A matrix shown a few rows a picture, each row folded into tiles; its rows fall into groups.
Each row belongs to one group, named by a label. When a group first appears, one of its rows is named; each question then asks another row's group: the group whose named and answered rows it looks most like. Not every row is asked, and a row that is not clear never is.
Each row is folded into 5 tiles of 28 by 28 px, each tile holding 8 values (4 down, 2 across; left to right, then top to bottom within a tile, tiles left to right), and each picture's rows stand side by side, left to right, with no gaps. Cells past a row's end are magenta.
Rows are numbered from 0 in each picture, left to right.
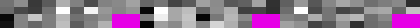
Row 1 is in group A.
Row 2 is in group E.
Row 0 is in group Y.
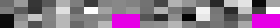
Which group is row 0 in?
Y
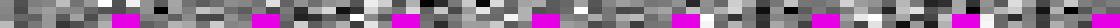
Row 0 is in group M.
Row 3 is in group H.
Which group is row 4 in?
E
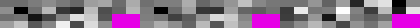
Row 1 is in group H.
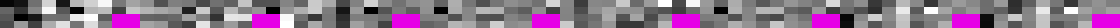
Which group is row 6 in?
Y
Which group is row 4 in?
M
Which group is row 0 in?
H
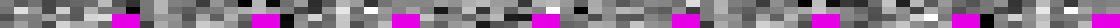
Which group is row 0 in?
A
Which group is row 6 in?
H
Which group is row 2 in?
Y
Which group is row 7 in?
Y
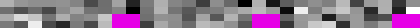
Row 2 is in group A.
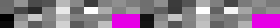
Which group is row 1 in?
Y
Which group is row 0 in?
Y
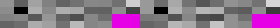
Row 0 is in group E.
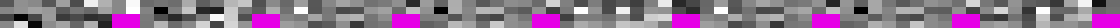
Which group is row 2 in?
E
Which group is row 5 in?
E
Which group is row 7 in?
A
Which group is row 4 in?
A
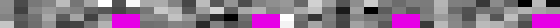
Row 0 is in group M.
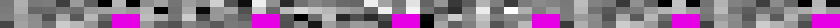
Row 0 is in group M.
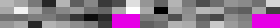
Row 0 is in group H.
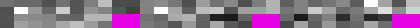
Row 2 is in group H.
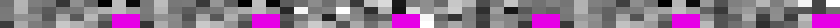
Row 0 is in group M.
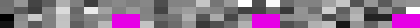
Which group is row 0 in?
Y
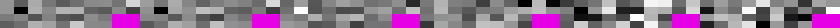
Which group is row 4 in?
H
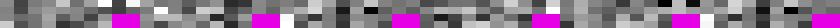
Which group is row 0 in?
M
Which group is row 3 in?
H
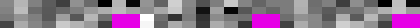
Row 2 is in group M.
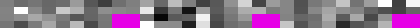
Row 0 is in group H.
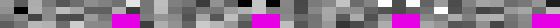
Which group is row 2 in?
M
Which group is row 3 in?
E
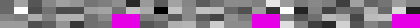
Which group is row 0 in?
E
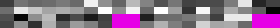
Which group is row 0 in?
H
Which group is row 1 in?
A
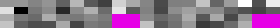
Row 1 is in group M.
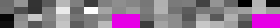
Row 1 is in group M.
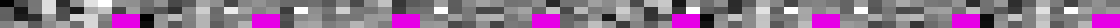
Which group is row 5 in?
Y
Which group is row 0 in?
H
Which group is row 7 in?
Y
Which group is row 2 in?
A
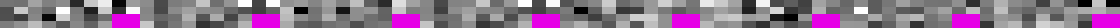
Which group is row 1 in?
M
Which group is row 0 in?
A
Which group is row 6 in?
E
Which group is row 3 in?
M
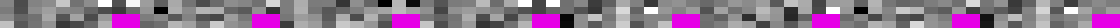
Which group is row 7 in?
Y
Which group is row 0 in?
M
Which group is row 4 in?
Y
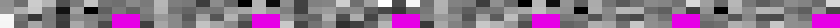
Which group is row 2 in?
M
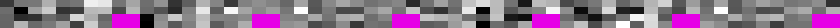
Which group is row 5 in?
E
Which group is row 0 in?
H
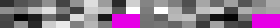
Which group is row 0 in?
H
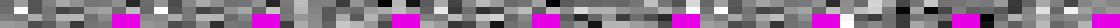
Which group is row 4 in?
H
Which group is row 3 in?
E
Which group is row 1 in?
E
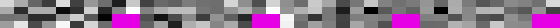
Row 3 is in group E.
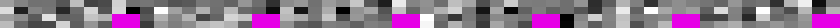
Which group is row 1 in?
A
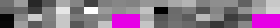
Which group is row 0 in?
Y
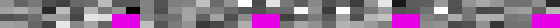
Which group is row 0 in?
A
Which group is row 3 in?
E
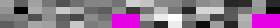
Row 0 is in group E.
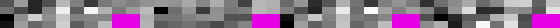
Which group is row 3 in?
H
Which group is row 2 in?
Y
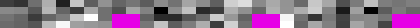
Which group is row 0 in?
H
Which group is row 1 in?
H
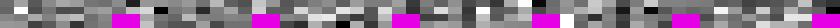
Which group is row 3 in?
A
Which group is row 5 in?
A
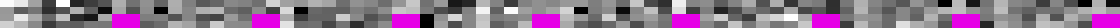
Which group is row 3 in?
Y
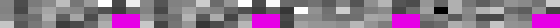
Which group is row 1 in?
M
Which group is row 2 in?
A
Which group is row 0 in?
M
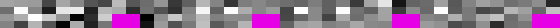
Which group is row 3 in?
E
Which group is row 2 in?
A
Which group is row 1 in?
Y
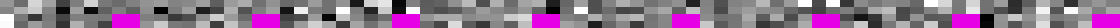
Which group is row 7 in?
Y
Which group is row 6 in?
H
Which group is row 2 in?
A
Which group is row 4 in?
E
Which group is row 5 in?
M
